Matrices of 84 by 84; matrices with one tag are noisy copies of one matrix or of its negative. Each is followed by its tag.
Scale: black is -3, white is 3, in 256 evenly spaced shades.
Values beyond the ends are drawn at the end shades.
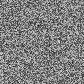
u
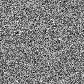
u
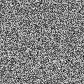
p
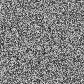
p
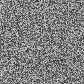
p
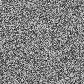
u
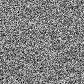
u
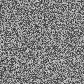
p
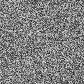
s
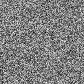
u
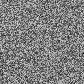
u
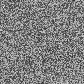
s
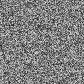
u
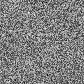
s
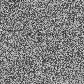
s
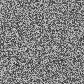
p
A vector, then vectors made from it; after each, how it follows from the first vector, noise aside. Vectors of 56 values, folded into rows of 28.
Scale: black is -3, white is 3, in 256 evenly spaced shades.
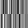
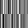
negated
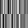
negated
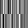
negated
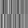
shrunk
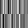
negated
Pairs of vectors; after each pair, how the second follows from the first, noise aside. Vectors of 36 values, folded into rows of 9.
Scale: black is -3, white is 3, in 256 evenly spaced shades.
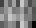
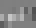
partly zeroed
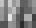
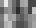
wrapped around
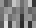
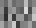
wrapped around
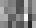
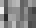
wrapped around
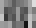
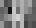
wrapped around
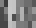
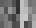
wrapped around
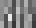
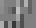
partly zeroed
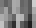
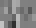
partly zeroed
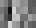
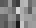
wrapped around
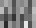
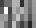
wrapped around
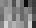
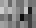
wrapped around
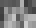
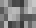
wrapped around
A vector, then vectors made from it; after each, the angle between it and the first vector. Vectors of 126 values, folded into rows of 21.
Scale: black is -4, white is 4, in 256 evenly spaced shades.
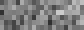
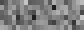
partly aligned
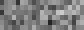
nearly parallel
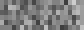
partly aligned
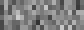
orthogonal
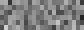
partly opposed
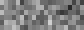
nearly opposite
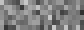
orthogonal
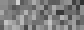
nearly opposite
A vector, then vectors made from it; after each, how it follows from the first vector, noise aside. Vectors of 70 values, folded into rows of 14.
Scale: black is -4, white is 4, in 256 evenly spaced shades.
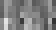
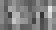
wrapped around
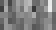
reversed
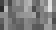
reversed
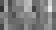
reversed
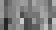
negated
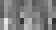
copied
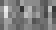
wrapped around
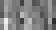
copied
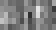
wrapped around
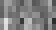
copied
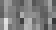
copied
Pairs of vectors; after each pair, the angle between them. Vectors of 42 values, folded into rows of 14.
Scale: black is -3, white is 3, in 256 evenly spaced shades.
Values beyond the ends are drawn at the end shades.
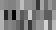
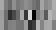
partly aligned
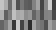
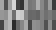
partly aligned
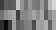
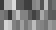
partly opposed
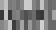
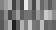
partly aligned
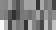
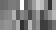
orthogonal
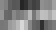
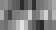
nearly parallel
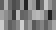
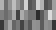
nearly opposite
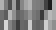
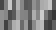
nearly opposite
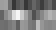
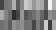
partly opposed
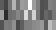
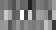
partly opposed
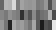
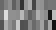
partly opposed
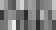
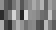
orthogonal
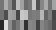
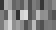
partly aligned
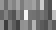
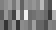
nearly parallel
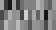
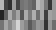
nearly parallel
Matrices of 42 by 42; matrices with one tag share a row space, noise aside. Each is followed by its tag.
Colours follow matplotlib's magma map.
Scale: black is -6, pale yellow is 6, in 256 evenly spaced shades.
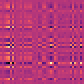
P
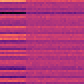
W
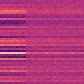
W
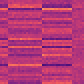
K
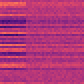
W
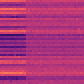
W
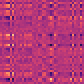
P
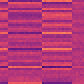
K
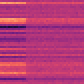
W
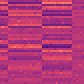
K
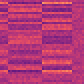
K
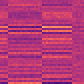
K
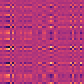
P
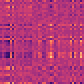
P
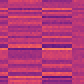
K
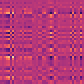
P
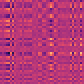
P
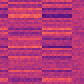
K
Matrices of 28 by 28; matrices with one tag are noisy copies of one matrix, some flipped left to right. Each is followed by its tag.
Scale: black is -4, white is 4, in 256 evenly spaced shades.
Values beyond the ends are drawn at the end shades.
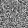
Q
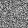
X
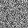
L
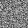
X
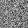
L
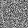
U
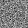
U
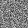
U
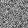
L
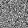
Q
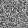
Q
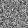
Q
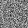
U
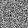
U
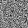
U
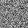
L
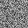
L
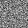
X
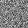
L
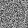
U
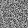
U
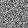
L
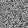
L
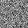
L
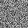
L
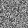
Q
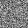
X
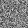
Q
